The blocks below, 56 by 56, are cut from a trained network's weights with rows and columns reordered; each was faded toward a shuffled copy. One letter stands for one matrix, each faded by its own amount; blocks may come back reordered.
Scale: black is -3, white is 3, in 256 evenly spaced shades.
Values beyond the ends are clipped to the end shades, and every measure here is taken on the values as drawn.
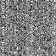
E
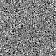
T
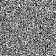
T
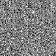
T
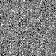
T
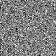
T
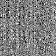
E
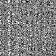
E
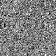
T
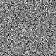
T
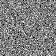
T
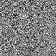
T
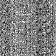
E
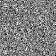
T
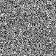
T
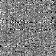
E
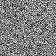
T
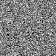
T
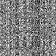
E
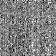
E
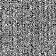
E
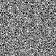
T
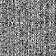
E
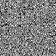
T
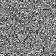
T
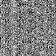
E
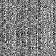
E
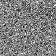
T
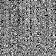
E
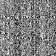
E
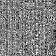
E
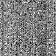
E
